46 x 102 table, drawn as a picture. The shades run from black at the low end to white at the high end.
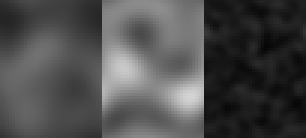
The table splits into one row of 3 panels. Panel 1,1: low, smooth. Panel 1,2: middling, smooth, strong in contrast. Panel 1,3: very low, blotchy, faint in contrast.
